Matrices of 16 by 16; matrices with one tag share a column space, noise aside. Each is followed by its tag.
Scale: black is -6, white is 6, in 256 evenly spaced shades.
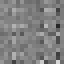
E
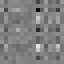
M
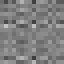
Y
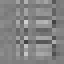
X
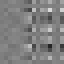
M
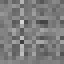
X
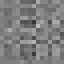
X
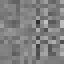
X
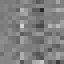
E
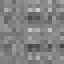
M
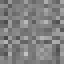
X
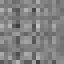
E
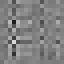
X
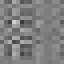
X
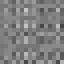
E
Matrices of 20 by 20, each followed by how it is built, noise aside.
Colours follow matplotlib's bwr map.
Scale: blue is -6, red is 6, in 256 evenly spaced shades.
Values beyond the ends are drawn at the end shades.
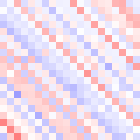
Toeplitz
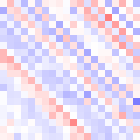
Toeplitz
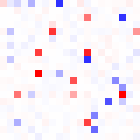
sparse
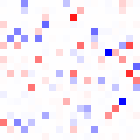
sparse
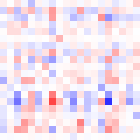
low rank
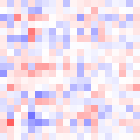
low rank
